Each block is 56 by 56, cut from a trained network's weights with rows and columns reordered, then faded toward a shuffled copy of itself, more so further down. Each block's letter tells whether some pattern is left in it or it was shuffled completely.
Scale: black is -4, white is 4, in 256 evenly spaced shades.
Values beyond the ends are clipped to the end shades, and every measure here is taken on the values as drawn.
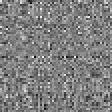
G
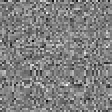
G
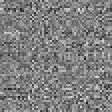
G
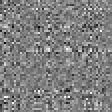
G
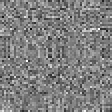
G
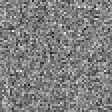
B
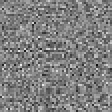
G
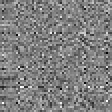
G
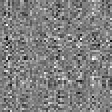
G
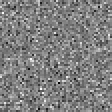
B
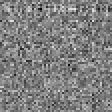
G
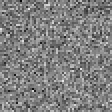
B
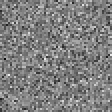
B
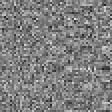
G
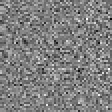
G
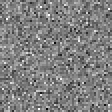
B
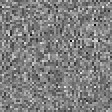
G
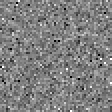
B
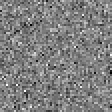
B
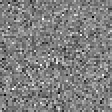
B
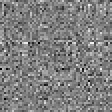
G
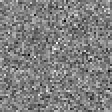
B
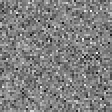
B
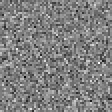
B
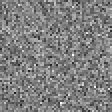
B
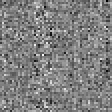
G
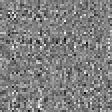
G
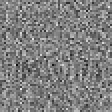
G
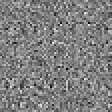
G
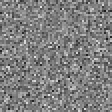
B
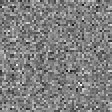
G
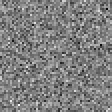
B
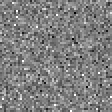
B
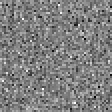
B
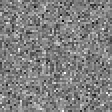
B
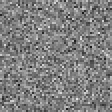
B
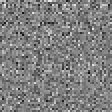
G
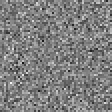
B
